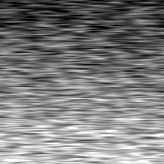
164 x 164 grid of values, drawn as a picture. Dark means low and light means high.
Slope: up to the bottom. Average level on the scale: 50%. Grain: streaks across.
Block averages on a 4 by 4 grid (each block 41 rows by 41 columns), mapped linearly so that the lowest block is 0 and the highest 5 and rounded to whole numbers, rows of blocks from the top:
0 0 0 0
2 2 2 2
3 3 3 3
5 5 5 5
